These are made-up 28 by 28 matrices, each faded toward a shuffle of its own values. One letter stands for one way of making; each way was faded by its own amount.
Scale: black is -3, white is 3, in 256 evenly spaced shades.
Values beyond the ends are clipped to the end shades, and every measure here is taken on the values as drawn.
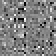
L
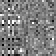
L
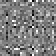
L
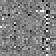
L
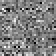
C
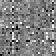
L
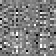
L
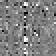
L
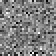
C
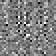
L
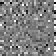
L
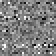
C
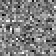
C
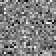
C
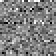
C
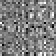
L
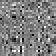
L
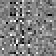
L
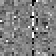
L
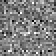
C
